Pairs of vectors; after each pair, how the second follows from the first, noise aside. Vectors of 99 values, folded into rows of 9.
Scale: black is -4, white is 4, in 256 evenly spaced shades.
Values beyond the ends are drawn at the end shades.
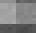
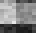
scaled up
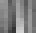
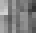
wrapped around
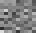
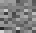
copied
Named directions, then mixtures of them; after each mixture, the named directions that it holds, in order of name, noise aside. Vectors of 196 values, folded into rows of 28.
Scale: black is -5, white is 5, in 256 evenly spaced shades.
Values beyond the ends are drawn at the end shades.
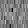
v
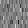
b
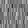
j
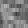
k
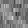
k, v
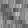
k, v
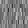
b, j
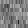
b, k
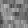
k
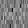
b, v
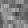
k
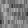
j, k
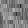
b, k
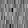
v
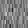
j, v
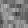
k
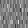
b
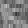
k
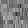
b, k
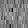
v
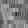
k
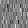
b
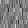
b, j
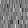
b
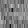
k, v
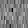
v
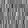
j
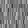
j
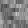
k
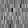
b, v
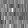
k, v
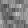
k
